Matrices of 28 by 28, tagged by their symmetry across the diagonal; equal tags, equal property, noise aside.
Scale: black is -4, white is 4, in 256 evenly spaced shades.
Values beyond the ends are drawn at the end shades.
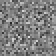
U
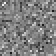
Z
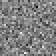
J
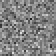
J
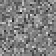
Z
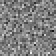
U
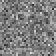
J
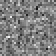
U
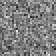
U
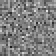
U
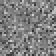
U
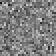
J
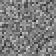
Z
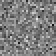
J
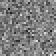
J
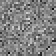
Z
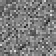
Z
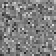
U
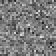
J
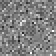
Z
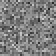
J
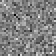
Z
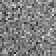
U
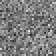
J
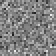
Z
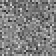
U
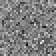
Z
